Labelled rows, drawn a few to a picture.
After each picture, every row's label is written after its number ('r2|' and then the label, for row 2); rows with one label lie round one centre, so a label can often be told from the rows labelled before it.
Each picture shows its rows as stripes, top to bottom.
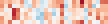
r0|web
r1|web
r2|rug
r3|rug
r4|rug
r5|web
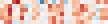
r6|rug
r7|web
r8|web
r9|web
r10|web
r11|web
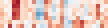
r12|rug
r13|rug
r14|rug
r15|rug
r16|rug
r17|web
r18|web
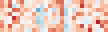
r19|web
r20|web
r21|rug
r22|web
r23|rug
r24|rug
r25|web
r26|web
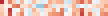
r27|web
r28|rug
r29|web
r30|web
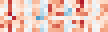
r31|web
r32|web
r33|web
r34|web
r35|rug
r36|web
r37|web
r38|web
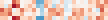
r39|rug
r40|rug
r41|web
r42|web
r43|rug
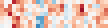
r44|rug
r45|web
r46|web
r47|web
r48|rug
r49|rug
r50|rug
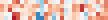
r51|rug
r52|web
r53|web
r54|rug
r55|rug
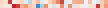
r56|web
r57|rug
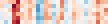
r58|rug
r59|rug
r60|rug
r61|rug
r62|rug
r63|rug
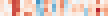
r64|rug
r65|rug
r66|rug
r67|rug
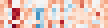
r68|web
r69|web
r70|rug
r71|rug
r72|rug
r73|web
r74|rug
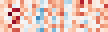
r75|web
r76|web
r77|rug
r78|web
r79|rug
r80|rug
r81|web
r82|rug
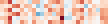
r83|web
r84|rug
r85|web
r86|rug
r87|web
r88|web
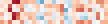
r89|rug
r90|web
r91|web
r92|rug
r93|rug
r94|web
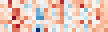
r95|web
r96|web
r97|rug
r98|rug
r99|rug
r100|web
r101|rug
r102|rug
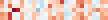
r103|web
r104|web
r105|rug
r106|web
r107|web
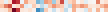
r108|rug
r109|web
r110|rug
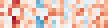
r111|rug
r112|rug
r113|web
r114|web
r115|rug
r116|rug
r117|rug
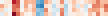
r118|rug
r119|rug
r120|rug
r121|rug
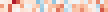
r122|rug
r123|web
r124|web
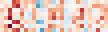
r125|rug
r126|rug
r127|web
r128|web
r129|web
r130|rug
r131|web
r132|rug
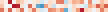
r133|web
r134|rug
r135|web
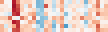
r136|rug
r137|rug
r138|rug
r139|rug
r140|web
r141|rug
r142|rug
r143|rug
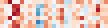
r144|web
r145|rug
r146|rug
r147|rug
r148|web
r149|rug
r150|rug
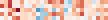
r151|web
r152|web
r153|rug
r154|web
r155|rug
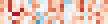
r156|web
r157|web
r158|web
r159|rug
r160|web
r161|rug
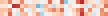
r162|web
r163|rug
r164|web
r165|web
